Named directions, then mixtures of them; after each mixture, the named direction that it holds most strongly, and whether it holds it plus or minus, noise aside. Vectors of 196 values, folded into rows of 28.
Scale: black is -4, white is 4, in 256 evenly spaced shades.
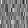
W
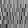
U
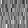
W, plus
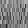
U, plus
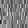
U, minus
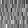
U, minus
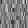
W, minus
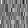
W, plus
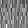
U, minus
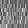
U, minus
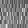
U, minus
